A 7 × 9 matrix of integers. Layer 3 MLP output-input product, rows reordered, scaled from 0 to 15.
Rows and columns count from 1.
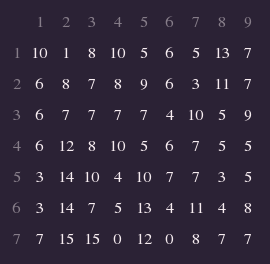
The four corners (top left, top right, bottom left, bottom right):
10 7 7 7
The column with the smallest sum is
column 6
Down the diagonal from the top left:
10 8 7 10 10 4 8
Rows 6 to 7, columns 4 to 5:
5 13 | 0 12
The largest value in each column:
10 15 15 10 13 7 11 13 9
